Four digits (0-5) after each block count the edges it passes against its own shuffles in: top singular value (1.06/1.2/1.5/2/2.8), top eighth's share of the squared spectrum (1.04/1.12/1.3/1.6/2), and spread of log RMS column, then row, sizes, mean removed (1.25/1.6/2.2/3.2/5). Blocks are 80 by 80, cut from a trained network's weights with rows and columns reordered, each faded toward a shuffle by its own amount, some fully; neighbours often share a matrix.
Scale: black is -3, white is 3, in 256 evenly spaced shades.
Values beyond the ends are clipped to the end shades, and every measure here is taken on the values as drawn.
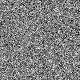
0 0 0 0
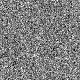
2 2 0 0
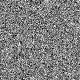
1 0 0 0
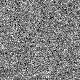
0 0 0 0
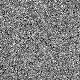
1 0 0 0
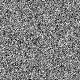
0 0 0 0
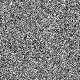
0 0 0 0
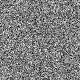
0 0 0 0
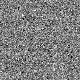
2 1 0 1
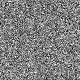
2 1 0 0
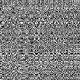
4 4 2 3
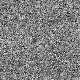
1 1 0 0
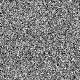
2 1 0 0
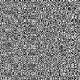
4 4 2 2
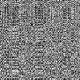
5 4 2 2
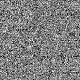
3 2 0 1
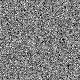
1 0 0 0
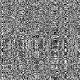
4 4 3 2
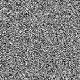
3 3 1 1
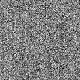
3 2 0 0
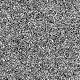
1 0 0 0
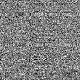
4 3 1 2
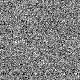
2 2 0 1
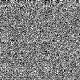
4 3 0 2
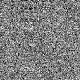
3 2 0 1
